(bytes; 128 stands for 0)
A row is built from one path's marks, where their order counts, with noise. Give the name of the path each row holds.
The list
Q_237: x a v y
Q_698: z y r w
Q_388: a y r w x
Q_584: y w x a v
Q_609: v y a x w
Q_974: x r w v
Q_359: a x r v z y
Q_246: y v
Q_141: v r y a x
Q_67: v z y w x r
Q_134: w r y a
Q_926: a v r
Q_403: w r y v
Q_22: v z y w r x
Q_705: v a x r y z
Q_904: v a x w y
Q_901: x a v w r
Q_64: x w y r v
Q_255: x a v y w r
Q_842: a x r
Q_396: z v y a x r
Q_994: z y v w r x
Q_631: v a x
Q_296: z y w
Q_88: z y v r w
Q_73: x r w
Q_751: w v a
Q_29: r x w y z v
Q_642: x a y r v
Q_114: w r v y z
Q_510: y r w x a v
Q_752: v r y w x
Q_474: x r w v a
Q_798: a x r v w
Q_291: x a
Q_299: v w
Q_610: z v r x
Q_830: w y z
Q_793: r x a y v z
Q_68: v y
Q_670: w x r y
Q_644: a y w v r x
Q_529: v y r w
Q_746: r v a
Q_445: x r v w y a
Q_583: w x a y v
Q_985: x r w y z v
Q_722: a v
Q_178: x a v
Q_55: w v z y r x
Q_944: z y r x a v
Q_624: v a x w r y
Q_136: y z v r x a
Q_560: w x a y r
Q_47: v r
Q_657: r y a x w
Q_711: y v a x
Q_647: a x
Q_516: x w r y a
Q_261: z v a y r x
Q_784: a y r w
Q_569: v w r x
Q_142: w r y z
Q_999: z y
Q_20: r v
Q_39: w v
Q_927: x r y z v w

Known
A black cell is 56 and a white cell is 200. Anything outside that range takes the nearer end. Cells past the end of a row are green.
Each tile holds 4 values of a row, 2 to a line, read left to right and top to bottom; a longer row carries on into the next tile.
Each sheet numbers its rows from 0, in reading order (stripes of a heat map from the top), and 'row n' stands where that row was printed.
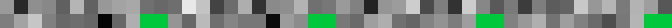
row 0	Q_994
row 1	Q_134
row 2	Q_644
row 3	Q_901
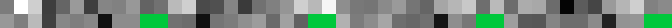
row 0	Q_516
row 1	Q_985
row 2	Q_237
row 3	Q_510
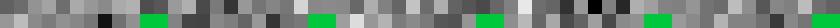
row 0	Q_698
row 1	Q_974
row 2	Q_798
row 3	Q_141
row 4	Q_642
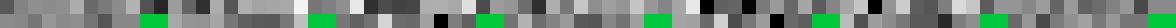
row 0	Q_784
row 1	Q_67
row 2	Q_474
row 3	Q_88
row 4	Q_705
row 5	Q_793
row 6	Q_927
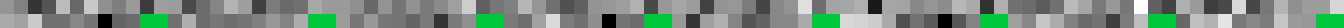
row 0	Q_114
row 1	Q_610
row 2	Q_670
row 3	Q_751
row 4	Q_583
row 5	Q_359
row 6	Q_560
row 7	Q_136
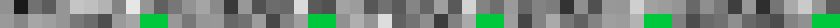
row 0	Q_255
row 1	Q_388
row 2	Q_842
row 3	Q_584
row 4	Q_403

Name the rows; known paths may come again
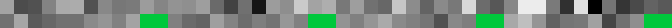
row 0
Q_610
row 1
Q_178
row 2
Q_642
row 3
Q_657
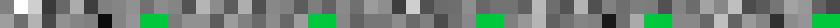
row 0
Q_516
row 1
Q_299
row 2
Q_39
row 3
Q_569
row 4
Q_261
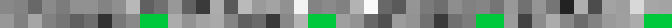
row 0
Q_670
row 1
Q_67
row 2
Q_64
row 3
Q_584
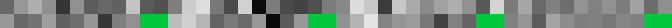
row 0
Q_388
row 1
Q_609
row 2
Q_445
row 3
Q_73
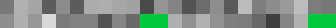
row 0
Q_746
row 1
Q_22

